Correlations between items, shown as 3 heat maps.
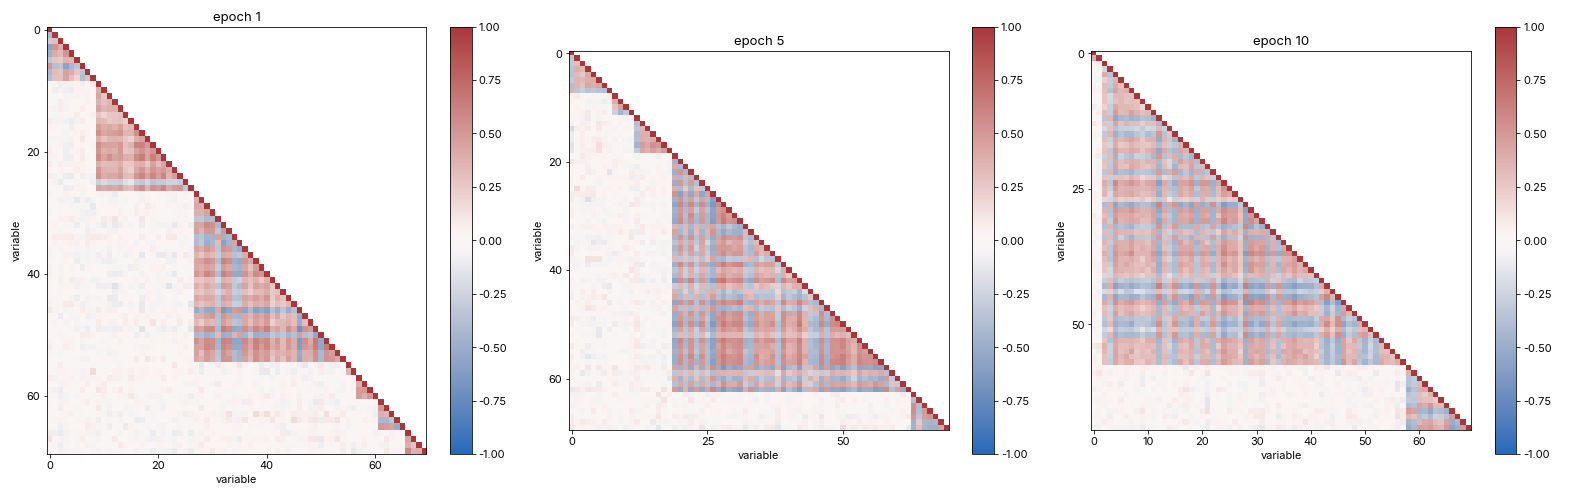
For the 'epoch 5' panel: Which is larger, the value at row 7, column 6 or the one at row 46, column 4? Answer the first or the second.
the second
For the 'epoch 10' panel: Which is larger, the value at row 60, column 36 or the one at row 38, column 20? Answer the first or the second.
the second
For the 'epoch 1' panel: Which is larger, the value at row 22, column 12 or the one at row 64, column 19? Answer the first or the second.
the first
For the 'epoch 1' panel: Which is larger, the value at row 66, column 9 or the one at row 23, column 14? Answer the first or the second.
the second
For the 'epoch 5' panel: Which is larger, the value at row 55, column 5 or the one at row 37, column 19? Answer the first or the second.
the first
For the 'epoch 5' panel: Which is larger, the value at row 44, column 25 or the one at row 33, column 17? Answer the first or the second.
the first
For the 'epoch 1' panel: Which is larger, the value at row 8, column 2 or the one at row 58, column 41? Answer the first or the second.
the first
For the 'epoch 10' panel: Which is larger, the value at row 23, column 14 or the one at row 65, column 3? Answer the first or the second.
the second
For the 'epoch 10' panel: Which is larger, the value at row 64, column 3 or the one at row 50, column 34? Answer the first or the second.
the second
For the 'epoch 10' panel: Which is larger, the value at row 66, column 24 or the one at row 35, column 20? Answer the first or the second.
the second
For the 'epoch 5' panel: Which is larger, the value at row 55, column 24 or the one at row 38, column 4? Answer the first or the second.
the first
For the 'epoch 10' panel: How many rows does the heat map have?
70
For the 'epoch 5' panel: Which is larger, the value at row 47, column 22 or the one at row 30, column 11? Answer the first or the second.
the second
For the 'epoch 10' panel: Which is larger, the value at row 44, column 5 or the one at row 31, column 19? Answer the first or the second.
the first
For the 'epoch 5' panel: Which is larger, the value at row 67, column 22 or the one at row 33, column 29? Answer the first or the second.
the first
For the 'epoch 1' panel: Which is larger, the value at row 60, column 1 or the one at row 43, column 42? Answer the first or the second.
the second
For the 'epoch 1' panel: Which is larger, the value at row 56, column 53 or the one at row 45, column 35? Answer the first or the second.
the first
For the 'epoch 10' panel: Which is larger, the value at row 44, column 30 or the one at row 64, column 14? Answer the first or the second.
the second
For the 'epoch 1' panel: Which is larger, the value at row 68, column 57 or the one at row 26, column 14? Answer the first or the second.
the second
